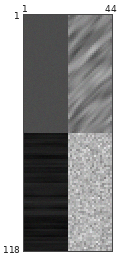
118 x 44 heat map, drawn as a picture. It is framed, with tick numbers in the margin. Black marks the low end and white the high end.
The table splits into 2 rows of 2 panels. Panel 1,1: low, flat. Panel 1,2: middling, slanting up to the right. Panel 2,1: very low, streaked across, faint in contrast. Panel 2,2: high, fine-grained.
